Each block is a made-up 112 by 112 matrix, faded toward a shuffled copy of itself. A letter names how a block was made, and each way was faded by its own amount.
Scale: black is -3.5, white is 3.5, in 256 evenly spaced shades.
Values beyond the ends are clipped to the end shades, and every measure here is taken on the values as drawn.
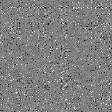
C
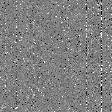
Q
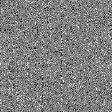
Q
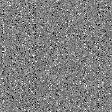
Q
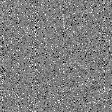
Q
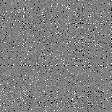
C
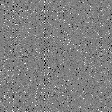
C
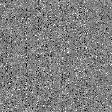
Q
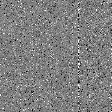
Q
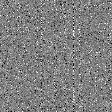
Q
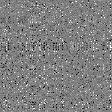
C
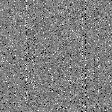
Q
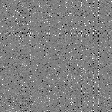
C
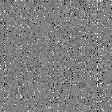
C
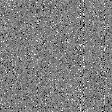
Q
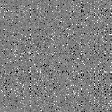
C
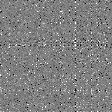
C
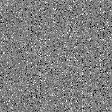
Q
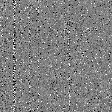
Q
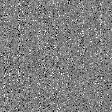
Q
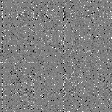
C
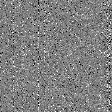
Q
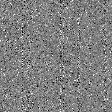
Q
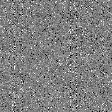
Q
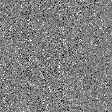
Q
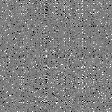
C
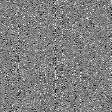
Q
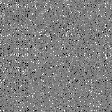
C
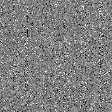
Q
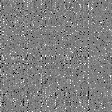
C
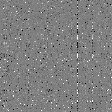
C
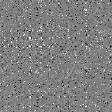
C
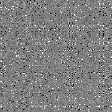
C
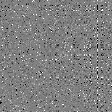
C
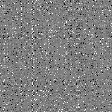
C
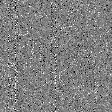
Q
